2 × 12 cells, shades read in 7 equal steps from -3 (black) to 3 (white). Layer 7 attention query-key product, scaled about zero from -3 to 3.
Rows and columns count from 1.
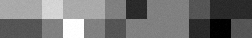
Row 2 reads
-1 -1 0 3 0 -1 0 0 0 -2 -3 -1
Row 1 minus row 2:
2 2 2 -2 1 1 -2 0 0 1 1 -1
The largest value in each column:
1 1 2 3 1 0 0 0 0 -1 -2 -1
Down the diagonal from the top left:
1 -1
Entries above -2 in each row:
9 10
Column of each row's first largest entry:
3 4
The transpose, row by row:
1 -1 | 1 -1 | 2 0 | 1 3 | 1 0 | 0 -1 | -2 0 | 0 0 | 0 0 | -1 -2 | -2 -3 | -2 -1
